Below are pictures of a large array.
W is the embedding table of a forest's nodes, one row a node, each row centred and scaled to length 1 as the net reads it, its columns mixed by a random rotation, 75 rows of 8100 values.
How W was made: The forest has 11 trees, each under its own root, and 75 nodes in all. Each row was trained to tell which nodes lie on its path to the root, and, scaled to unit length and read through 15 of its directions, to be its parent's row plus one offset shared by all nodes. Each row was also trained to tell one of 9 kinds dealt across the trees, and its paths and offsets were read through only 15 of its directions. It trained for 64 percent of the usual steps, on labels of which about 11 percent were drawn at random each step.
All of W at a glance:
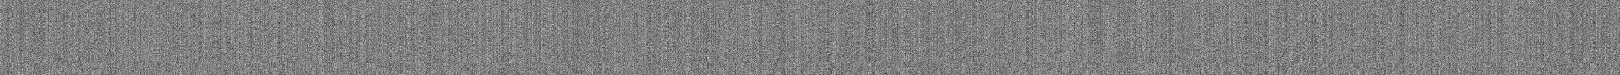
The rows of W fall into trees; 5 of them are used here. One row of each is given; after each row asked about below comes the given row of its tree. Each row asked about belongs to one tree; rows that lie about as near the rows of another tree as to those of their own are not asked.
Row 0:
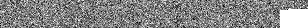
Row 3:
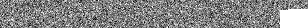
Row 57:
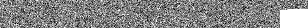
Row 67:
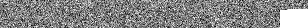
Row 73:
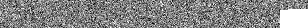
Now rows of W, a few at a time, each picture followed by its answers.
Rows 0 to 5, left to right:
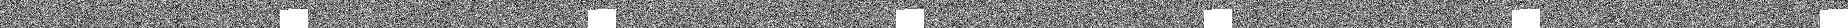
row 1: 3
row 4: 57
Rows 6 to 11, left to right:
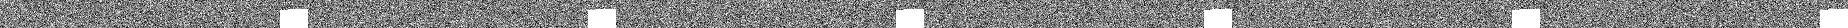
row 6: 67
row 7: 3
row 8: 67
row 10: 0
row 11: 73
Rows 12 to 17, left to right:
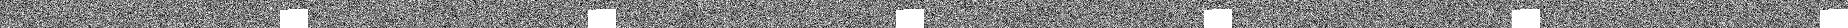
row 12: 0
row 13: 3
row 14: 0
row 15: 3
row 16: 3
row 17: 73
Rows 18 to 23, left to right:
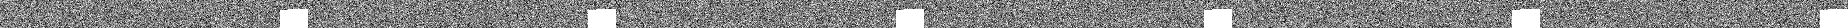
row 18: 67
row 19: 3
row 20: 73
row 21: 0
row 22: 73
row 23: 3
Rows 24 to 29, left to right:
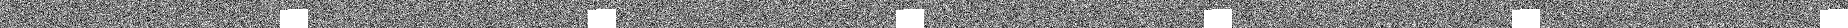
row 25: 3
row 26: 3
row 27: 67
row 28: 0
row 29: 0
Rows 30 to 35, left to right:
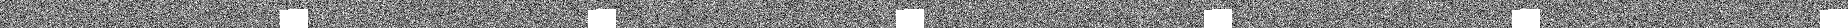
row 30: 3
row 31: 73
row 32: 0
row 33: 67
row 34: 73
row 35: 3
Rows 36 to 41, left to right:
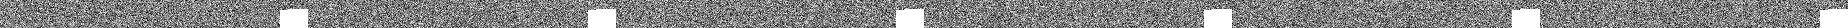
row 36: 73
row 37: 67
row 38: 73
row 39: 0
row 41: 73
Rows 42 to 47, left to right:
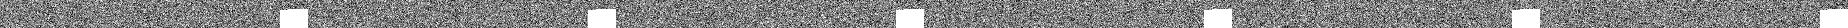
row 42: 0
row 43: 3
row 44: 0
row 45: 73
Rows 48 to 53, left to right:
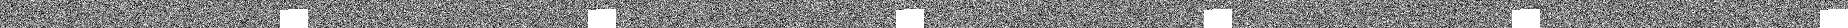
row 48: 0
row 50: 73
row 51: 3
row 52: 0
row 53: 67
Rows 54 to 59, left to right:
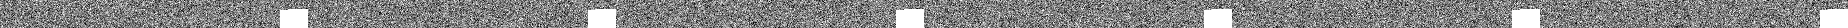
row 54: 0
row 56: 0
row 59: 3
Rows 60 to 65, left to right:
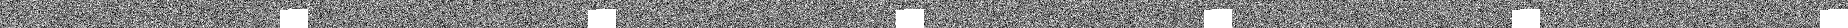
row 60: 0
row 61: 3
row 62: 3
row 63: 67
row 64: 67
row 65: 67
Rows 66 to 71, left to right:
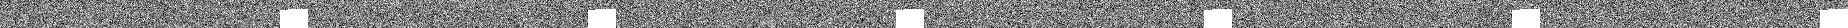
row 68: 0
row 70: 67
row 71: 73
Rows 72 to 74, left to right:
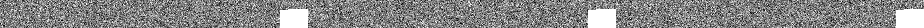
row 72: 73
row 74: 57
